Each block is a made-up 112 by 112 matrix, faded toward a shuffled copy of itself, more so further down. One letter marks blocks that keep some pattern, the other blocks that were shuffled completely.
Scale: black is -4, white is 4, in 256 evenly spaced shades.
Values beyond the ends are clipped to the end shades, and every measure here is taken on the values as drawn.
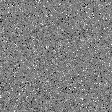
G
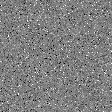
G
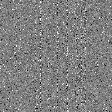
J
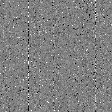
J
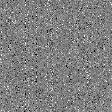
J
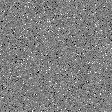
G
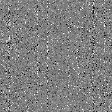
J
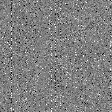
J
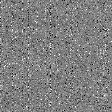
J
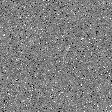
G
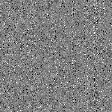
J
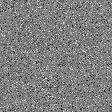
G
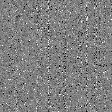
J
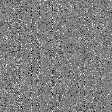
J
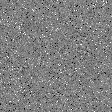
G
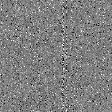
J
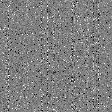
J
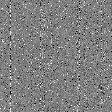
J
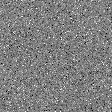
G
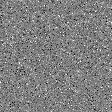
G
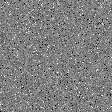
G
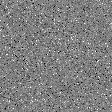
G
